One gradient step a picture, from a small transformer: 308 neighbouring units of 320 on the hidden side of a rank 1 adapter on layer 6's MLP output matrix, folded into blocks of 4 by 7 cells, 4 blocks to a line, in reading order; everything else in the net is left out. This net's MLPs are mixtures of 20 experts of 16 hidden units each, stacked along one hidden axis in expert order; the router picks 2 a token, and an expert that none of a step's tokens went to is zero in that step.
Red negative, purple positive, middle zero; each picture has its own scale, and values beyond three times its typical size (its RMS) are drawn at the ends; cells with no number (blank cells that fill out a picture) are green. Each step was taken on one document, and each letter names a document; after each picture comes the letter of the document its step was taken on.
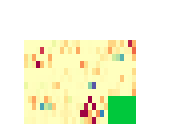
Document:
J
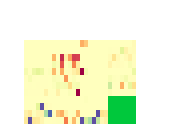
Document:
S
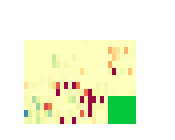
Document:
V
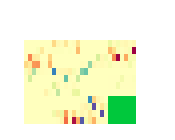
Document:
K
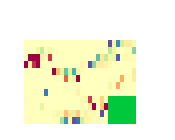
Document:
K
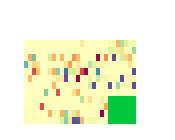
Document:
K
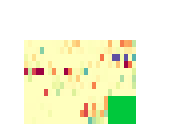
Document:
J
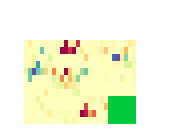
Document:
J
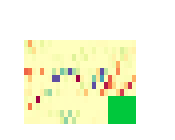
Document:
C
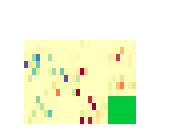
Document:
S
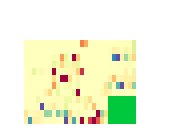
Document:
S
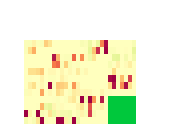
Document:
V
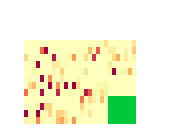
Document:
V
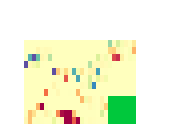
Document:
K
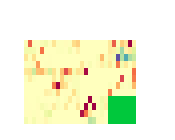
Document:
J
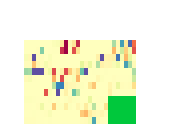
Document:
J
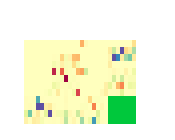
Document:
S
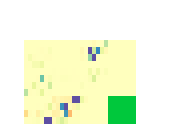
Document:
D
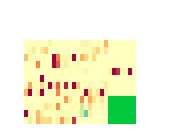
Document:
V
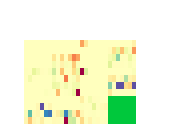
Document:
S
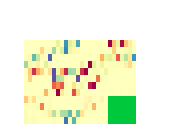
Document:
J
